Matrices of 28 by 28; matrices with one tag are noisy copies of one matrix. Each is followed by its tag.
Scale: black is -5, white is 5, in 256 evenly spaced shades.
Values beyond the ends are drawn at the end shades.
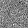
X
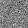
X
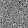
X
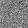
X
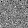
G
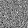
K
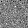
G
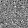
G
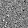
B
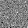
K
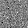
K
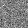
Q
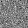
G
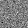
K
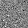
B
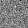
G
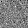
G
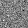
B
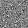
B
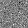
X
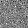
G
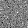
K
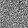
X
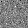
G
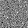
K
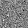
B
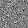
B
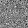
G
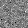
Q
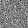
G
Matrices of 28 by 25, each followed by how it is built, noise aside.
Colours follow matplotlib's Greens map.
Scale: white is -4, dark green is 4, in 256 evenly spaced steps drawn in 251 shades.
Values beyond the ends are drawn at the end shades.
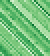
Toeplitz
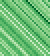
Toeplitz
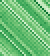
Toeplitz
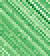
Toeplitz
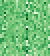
uneven columns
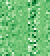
uneven columns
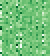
uneven columns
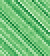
Toeplitz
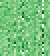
uneven columns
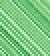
Toeplitz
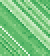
Toeplitz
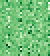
uneven columns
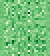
uneven columns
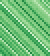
Toeplitz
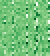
uneven columns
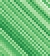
Toeplitz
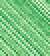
Toeplitz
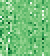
uneven columns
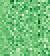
uneven columns
